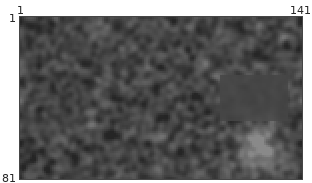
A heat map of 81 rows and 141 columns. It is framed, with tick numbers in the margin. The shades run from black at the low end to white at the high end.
On average the colour sits 30% of the way up the scale. In the middle right lies a patch that is calmer than the rest. No single row or column stands out from its neighbours. One bump rises in the bottom right.
